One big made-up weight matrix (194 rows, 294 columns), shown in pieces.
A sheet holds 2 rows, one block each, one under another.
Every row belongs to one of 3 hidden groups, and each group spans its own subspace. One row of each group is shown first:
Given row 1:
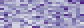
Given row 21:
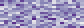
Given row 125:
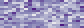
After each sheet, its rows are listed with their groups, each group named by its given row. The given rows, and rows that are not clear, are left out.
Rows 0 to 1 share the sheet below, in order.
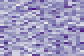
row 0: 21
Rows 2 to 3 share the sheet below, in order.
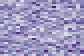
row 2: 21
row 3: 21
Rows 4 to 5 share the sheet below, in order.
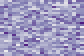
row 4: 21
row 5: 125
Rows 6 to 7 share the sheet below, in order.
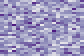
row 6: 1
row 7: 1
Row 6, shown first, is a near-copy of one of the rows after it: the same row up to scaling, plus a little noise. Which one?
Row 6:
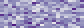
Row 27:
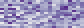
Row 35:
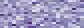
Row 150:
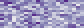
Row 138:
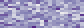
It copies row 35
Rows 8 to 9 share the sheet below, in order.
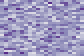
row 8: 125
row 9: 125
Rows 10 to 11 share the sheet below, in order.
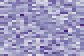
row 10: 1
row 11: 21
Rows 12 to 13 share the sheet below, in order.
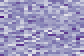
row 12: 1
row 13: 125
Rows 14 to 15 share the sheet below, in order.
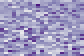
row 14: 1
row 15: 125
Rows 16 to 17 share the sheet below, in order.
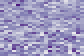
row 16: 21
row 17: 1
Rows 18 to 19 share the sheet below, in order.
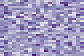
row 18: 125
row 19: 1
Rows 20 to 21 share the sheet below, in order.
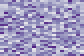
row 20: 21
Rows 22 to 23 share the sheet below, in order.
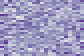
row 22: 1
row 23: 1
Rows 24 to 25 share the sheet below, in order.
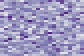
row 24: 1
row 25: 125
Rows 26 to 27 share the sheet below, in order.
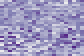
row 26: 21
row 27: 1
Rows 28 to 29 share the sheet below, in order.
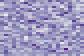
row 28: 1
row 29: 1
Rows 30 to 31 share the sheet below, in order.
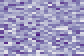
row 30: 125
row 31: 1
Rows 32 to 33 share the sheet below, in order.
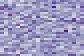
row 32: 21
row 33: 21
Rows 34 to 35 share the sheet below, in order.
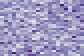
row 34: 1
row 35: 1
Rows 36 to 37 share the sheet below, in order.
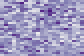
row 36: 125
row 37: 1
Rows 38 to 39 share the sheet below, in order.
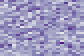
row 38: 21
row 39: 1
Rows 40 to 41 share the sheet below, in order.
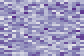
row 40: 1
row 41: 125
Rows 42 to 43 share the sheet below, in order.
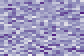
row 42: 1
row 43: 21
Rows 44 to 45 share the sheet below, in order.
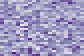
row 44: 21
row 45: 1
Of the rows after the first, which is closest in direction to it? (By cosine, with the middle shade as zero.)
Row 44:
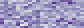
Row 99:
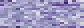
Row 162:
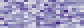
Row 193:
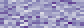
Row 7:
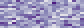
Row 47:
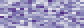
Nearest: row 193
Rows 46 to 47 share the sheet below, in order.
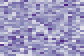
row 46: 125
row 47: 1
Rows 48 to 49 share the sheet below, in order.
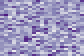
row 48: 1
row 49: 1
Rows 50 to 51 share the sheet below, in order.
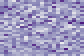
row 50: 21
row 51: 1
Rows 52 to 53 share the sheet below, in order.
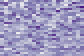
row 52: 125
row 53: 21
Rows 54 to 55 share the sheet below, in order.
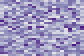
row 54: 21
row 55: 21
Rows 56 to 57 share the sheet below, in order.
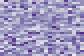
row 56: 125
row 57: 1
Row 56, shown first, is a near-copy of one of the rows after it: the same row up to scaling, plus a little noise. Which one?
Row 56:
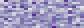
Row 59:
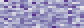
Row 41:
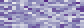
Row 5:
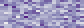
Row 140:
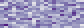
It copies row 59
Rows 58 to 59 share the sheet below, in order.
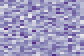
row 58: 21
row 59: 125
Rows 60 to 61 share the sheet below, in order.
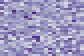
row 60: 125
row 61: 125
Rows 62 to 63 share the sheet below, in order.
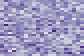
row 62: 125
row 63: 1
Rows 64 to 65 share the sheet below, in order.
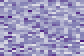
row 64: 1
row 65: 1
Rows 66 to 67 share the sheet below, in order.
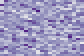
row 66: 125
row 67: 125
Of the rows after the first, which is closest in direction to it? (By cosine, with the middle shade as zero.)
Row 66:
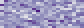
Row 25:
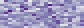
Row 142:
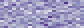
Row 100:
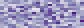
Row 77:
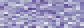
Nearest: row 25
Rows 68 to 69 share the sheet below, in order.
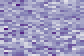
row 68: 21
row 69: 125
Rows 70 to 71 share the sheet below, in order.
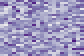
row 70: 125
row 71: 125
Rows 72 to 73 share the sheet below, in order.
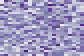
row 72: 125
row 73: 21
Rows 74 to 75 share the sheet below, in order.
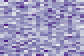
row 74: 125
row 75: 21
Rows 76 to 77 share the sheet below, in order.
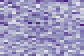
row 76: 1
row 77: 21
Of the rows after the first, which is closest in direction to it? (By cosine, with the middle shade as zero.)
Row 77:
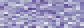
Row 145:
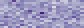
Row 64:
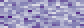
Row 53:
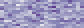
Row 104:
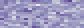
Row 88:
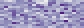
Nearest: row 53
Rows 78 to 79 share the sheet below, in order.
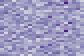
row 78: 21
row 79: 21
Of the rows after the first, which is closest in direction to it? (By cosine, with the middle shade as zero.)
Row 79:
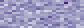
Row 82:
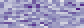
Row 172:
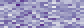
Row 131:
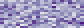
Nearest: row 82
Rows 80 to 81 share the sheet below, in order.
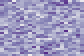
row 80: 21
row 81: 21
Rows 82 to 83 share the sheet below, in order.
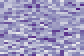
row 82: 125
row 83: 21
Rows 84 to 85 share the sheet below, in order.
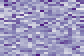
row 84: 125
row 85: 1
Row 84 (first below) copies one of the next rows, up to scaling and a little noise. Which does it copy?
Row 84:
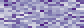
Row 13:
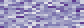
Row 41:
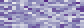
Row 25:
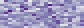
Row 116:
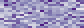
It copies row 116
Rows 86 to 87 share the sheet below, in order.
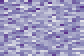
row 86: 125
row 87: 125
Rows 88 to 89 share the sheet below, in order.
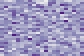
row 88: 1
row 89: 1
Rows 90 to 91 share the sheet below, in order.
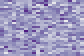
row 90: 1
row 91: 125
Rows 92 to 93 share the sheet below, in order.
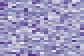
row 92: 1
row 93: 1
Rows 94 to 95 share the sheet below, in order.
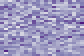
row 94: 21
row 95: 125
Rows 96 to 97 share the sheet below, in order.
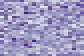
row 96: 1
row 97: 125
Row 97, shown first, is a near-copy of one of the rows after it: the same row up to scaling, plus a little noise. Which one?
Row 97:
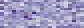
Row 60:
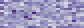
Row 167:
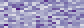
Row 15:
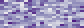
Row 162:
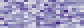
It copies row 60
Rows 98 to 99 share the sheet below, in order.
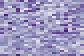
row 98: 125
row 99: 21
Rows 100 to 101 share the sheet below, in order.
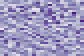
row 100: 125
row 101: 1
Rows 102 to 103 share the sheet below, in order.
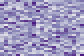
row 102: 125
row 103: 21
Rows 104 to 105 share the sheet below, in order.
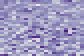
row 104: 1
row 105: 21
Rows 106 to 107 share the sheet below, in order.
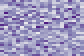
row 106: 21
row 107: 1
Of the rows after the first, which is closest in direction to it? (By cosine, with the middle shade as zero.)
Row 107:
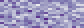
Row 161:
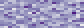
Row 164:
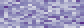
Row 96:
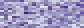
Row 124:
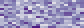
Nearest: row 124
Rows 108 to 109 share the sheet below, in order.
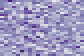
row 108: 1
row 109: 1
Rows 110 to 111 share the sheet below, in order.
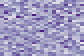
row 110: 125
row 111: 1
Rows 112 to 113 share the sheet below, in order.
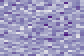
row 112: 21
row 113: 21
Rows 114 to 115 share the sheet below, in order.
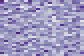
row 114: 125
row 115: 21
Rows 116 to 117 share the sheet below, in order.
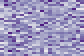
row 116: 125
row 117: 1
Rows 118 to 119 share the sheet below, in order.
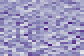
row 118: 21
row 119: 125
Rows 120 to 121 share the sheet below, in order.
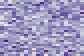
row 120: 1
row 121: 21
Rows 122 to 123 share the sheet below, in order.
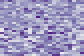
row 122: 1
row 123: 125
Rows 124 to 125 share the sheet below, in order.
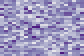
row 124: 1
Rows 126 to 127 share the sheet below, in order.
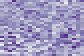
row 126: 21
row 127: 1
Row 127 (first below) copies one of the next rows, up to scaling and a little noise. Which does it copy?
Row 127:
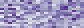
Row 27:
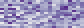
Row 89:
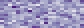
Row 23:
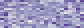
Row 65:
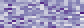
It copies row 27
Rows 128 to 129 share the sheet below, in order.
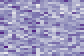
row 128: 1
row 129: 125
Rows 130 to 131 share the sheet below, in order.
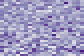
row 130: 21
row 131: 21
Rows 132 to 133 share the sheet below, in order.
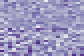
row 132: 125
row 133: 1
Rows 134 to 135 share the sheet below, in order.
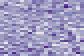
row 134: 21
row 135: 1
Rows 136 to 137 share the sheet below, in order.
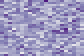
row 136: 125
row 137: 21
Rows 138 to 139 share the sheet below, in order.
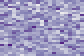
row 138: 1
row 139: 1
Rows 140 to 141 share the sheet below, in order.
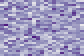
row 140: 125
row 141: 125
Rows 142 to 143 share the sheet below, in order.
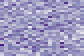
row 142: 21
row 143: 1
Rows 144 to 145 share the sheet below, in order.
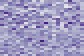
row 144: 21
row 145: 21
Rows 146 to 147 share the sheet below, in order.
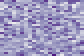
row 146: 1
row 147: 125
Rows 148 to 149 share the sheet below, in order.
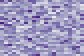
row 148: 1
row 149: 1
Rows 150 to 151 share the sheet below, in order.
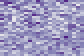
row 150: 1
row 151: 1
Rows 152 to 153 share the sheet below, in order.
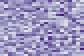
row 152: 1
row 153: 125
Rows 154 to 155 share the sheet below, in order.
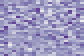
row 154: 125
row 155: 1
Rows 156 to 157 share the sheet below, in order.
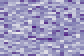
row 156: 1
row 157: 21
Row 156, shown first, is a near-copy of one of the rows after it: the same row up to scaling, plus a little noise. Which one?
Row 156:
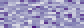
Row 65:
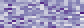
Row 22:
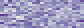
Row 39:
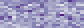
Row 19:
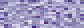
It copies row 19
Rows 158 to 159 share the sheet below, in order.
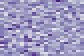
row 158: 1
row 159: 1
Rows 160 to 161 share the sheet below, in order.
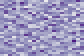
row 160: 125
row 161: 125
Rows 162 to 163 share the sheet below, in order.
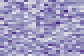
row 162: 125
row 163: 21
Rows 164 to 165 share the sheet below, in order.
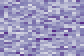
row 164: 21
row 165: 21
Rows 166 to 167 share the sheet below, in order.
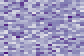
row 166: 125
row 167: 125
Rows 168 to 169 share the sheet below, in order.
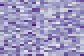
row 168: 125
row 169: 21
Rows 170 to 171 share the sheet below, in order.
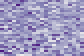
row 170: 21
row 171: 1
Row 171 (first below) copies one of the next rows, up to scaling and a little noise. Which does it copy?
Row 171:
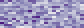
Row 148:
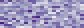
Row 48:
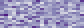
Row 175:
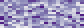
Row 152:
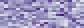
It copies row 148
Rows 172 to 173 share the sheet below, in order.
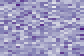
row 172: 21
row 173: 125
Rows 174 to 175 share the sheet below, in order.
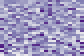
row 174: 125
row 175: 1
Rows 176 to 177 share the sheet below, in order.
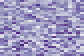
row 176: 1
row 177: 21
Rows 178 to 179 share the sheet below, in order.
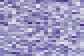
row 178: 1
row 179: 1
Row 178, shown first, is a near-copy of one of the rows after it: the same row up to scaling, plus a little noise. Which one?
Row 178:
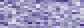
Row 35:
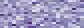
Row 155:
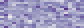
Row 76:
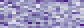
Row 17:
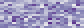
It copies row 76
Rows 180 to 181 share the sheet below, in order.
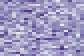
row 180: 1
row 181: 21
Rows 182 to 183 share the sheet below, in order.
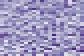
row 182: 21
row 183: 21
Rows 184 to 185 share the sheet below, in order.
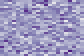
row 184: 1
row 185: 21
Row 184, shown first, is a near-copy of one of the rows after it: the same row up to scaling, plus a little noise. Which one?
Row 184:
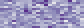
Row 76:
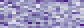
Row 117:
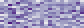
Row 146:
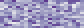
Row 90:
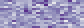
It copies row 90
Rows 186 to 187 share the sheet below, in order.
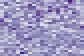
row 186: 21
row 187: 21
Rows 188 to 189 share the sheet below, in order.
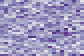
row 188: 125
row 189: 21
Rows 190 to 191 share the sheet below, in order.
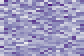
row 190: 125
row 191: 125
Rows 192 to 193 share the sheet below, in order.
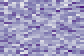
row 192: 125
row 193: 21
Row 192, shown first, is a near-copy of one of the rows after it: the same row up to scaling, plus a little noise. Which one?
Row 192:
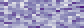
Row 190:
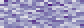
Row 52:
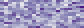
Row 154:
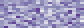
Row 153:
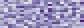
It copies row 52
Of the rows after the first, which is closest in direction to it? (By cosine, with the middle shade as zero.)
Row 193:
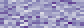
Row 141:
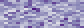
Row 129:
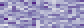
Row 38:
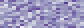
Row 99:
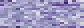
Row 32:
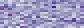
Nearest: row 32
